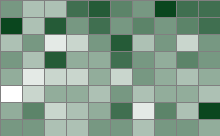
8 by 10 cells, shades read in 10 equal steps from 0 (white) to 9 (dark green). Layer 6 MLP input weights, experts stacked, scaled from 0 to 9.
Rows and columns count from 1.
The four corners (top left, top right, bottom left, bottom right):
5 7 5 4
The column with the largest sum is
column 6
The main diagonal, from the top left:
5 3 1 4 4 5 1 5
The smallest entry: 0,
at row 6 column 1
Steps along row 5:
down up same up down up down down up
